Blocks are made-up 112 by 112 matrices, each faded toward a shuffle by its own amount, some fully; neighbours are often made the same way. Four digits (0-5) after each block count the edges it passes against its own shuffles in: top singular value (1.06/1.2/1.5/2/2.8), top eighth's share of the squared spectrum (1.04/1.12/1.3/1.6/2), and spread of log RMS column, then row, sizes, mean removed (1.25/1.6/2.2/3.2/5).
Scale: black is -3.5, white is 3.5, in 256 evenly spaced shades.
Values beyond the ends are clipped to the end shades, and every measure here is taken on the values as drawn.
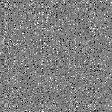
4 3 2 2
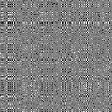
5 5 4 4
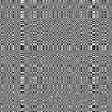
5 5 5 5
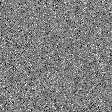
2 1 0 0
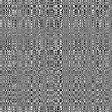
5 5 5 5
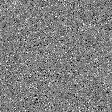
1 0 0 0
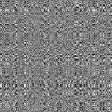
5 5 4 4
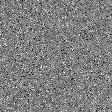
1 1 0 0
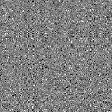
4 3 2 2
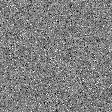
0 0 0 0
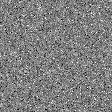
0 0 0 0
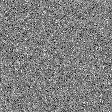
0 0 0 0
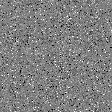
2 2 1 0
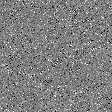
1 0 0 0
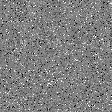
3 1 0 0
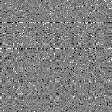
5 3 2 3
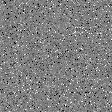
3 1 0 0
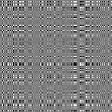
5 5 5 5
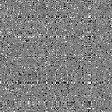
5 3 2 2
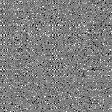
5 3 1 2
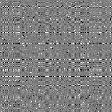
5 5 3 4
